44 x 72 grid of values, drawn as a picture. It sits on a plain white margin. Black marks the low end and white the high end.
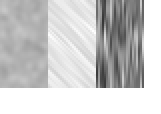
The table splits into one row of 3 panels. Panel 1,1: high, blotchy, faint in contrast. Panel 1,2: very high, slanting down to the right, faint in contrast. Panel 1,3: middling, streaked downward, strong in contrast.
